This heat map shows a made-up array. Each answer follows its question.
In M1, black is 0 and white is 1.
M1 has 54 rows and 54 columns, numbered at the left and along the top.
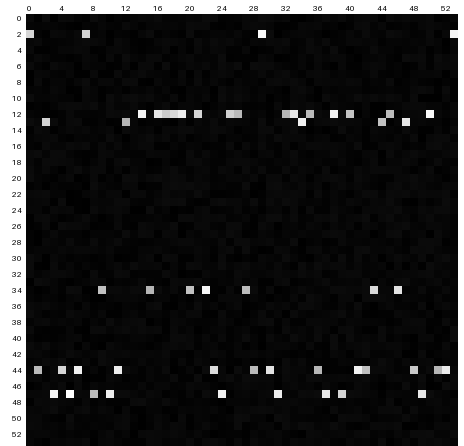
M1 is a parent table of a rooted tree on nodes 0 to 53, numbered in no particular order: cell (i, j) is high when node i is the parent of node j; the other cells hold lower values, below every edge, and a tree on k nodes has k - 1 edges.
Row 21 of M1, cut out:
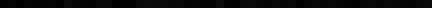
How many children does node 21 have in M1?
0
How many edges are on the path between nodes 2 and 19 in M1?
3
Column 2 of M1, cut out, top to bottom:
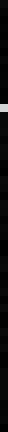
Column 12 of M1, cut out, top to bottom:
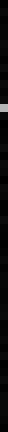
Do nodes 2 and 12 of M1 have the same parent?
yes
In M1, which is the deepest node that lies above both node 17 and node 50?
12
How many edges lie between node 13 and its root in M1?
0
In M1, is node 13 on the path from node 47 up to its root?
yes
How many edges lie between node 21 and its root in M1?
2
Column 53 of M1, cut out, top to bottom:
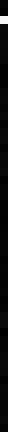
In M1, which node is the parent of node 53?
2
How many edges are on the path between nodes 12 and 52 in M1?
3
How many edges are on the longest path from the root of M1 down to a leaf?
2
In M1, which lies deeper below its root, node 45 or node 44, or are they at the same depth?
node 45
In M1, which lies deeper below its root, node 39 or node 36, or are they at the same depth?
the same depth
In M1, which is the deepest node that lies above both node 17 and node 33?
12
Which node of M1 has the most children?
12
